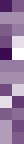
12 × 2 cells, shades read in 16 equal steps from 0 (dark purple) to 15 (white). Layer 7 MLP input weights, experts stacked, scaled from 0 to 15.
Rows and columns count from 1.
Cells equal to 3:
1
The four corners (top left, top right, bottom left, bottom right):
1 5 9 5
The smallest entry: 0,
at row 5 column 1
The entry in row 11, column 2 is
4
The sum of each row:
6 16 12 17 15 14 16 16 16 11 13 14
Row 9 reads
13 3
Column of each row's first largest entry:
2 1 2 2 2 1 1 2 1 2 1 1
